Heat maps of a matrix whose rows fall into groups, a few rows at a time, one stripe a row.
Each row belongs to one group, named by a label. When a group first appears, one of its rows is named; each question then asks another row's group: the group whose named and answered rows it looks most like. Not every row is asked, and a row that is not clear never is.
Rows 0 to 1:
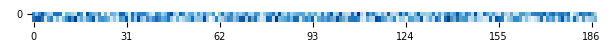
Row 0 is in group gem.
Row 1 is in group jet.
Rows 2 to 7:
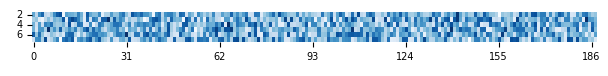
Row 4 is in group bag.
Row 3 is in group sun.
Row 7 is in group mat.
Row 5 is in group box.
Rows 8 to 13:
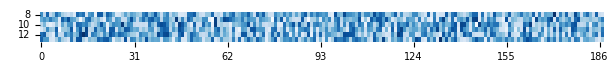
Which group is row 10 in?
sun
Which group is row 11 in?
sun
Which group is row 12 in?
sun
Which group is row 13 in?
jet
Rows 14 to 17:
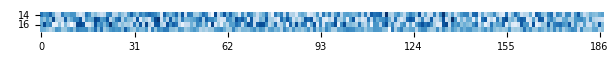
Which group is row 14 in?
gem
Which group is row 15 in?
mat
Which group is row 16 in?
jet
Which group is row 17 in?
sun
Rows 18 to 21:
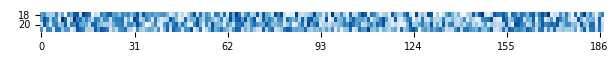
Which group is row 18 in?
bag
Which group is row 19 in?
mat
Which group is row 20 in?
mat
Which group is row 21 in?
box
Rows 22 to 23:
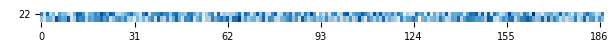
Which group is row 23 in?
box
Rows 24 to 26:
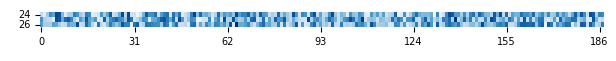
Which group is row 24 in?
bag
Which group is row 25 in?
sun
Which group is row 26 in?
bag
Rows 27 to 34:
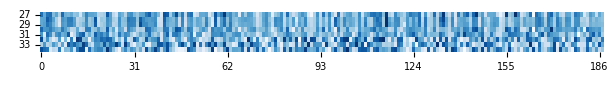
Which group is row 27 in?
gem
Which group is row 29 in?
gem
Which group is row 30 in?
gem
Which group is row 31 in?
box
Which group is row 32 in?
jet
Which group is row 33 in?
sun
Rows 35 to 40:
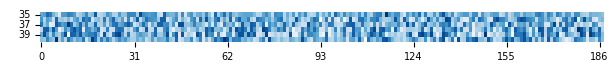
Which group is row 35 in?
gem
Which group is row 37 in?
sun
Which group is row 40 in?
box
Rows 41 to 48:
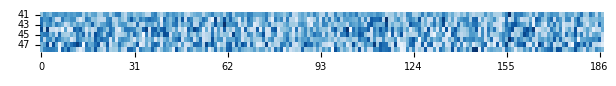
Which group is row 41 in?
mat
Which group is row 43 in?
box
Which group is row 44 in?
jet
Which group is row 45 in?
jet
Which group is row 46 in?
box
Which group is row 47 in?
mat
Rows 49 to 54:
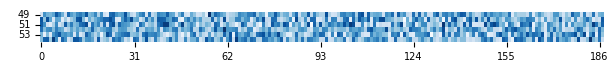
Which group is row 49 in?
sun
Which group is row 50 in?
jet
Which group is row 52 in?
box
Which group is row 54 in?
mat
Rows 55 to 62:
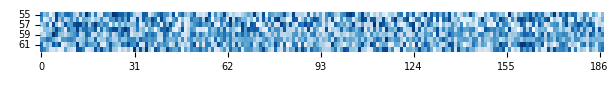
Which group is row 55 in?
sun
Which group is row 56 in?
bag
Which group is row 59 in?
bag
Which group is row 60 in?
gem
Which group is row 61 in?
bag
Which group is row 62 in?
jet
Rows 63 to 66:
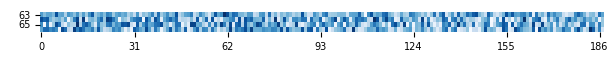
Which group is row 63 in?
box
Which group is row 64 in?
jet
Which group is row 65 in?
bag
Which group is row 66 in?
mat
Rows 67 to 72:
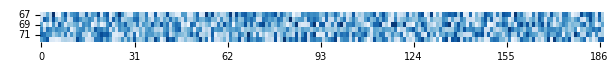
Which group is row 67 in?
mat
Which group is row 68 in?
mat
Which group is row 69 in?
bag
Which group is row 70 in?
box
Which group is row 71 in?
jet
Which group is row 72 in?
jet
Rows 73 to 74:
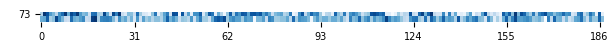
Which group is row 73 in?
mat
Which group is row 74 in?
box
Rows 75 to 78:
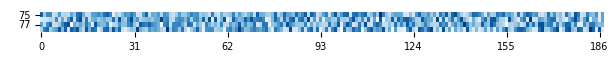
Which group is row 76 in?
sun
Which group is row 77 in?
gem
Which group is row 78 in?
mat
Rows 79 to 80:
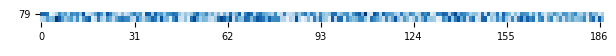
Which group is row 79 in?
jet
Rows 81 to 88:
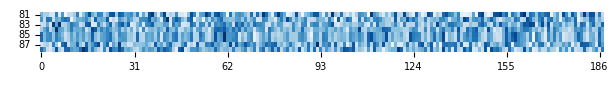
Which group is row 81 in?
bag
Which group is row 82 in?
gem
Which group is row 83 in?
bag
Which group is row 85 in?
box
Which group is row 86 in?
box
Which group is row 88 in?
sun
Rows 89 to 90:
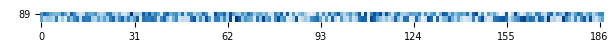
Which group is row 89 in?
gem
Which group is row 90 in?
bag
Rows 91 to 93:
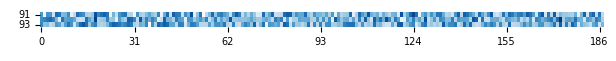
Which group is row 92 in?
gem
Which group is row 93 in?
sun
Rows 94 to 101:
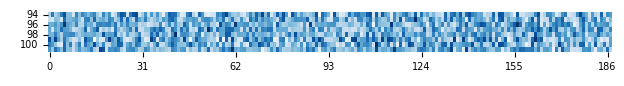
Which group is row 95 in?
sun
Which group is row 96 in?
box
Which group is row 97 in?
bag
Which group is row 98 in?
gem
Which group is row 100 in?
sun
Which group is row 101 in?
box
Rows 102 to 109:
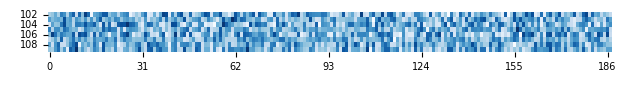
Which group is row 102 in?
mat
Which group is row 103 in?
box
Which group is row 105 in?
box
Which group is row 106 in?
mat
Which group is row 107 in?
mat
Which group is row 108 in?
gem
